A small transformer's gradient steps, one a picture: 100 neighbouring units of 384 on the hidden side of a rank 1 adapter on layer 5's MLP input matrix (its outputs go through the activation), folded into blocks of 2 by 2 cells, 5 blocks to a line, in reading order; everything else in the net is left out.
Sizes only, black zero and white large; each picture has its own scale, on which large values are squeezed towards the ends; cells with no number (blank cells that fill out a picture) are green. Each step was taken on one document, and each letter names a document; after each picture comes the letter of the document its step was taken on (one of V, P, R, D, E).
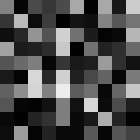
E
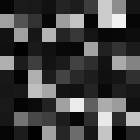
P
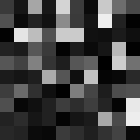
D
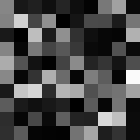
E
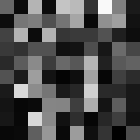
P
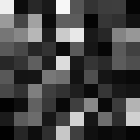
D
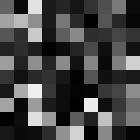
D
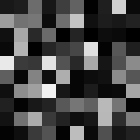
P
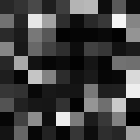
E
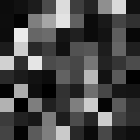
P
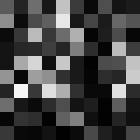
E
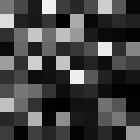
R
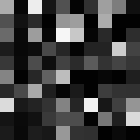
D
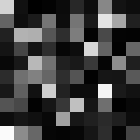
R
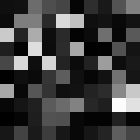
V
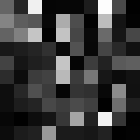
D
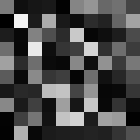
E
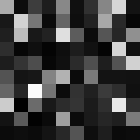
D
